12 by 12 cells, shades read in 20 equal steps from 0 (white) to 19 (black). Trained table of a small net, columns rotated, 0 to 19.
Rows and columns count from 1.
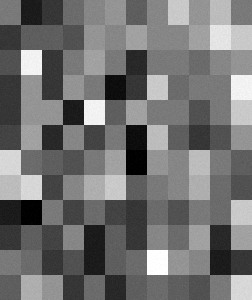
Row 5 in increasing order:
1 4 7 8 8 10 10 10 12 13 15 17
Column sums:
144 115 154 141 121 132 159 96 118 114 124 89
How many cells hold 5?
4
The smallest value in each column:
3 1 8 8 1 4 7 0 4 5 2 1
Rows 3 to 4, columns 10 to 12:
11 9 8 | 10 10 1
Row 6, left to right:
14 7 16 9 14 10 18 5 12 15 13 8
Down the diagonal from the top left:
10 12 15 8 1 10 19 10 13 7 17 3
